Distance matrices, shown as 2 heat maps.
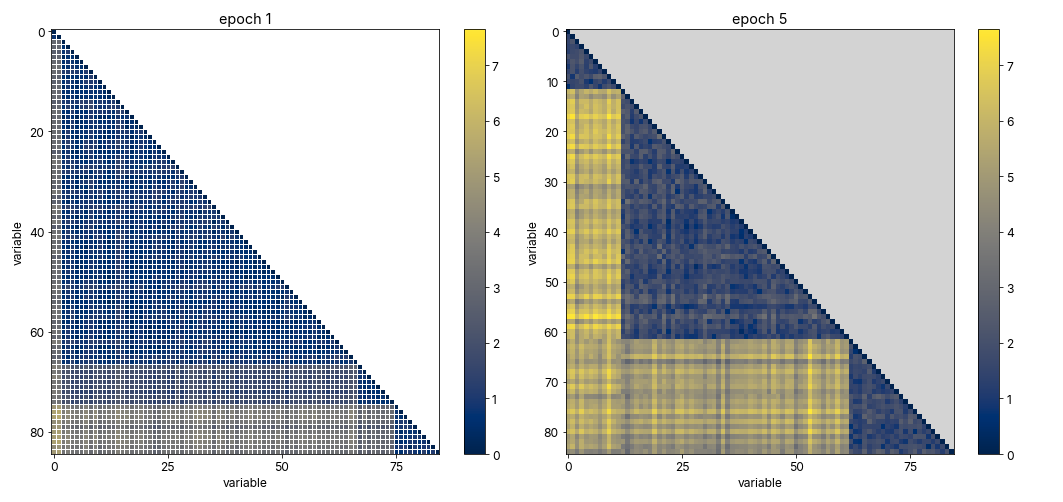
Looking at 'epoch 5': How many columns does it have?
85
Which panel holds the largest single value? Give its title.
epoch 5
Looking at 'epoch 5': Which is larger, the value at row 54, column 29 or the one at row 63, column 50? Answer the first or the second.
the second
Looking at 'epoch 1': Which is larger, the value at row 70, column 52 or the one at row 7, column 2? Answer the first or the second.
the first
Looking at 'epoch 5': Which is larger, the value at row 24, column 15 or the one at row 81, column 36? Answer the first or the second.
the second
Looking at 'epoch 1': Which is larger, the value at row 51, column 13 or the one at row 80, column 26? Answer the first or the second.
the second
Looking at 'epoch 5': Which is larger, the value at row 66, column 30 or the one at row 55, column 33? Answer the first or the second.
the first
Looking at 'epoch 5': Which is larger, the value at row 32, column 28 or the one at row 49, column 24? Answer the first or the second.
the second
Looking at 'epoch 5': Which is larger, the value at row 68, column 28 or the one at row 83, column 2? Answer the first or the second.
the first
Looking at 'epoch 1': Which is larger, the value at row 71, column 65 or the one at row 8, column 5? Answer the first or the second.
the first
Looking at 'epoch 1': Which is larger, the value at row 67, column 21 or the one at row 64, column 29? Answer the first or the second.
the first
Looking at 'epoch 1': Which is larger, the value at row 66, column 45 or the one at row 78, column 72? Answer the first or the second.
the second
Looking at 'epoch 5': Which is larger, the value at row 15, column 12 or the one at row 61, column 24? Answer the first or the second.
the first
